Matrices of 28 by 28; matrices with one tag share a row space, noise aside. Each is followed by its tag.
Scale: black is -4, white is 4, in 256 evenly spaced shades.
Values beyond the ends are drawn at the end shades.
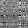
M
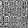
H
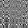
H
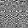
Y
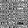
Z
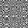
H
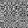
Y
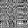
Z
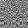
Y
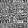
Z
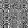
H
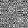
Z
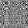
H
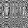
H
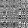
M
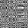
Z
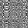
H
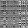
M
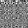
Y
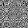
H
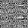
Z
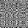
Y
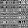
M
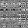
M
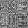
Z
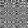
Y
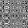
H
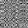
Y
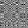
Y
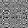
H
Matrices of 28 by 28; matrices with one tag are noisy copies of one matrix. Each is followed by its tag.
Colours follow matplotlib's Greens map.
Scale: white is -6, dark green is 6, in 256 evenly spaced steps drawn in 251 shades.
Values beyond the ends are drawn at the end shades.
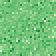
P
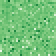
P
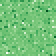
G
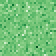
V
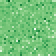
P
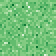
V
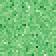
V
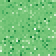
P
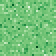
V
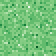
V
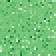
P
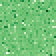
G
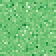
V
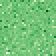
G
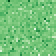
P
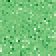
P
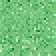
P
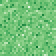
V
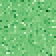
G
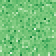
P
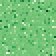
G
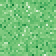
V
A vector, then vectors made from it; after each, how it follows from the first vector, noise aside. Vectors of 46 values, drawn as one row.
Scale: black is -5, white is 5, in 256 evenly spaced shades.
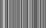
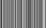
wrapped around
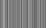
shrunk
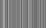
shrunk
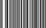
scaled up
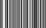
scaled up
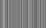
shrunk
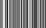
scaled up
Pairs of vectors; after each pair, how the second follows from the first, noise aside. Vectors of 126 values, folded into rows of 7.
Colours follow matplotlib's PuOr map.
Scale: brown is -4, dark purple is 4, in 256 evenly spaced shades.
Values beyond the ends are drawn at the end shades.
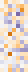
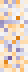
reversed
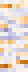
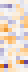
sign-scrambled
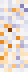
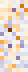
sign-scrambled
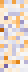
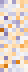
sign-scrambled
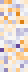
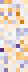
copied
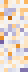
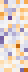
sign-scrambled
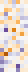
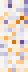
reversed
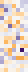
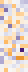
copied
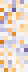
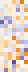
reversed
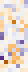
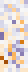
sign-scrambled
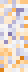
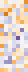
reversed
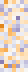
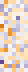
copied
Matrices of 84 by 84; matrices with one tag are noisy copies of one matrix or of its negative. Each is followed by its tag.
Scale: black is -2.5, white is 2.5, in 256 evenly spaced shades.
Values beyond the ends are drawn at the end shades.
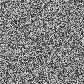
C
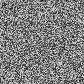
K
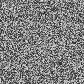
K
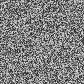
C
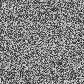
K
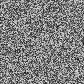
C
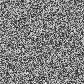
C
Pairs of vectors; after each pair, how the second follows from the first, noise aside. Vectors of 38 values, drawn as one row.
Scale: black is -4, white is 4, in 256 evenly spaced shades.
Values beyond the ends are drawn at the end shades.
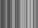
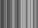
copied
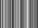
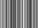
shuffled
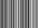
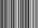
copied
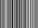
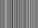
shrunk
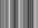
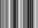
scaled up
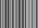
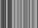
shuffled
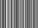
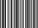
scaled up
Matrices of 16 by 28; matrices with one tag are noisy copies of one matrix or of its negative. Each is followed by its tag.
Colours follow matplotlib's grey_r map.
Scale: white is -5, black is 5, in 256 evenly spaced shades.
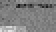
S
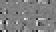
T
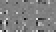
T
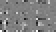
T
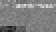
S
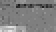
S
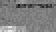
S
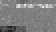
S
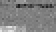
S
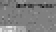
S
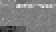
S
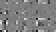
T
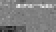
S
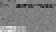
S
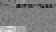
S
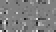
T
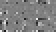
T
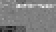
S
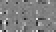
T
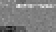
S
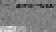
S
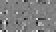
T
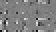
T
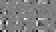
T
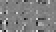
T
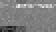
S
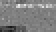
S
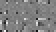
T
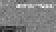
S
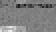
S
